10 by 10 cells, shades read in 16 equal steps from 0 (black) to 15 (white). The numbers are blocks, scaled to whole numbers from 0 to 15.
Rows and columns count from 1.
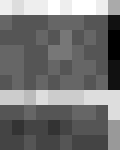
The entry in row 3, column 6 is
7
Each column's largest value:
14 13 14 14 15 14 15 15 14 13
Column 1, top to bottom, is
14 6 5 6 6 5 12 5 4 4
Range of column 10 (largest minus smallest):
13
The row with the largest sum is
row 1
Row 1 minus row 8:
9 8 8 9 10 9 9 9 9 -3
